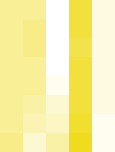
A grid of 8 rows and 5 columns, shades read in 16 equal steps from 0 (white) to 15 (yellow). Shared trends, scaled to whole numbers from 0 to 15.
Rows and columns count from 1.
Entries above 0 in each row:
4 4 4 4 5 5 5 5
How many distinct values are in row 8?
5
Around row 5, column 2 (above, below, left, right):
7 6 7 1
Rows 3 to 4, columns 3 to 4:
0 12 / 0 13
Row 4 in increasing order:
0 2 7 7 13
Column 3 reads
0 0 0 0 1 3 4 6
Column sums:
57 51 14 106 14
